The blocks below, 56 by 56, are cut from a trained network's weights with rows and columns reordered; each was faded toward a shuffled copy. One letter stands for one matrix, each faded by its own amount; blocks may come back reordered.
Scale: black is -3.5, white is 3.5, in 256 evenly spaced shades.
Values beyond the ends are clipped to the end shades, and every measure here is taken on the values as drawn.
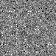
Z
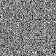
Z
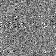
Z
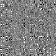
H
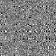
H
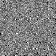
Z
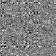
H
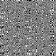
H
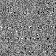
Z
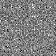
Z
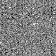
Z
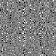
H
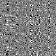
H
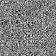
Z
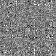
Z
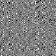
H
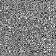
Z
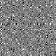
H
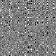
H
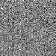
Z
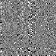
H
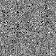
Z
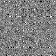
Z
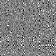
H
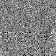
Z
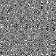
H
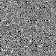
Z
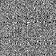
Z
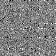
Z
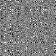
H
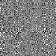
H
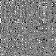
H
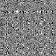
H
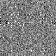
Z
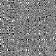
H
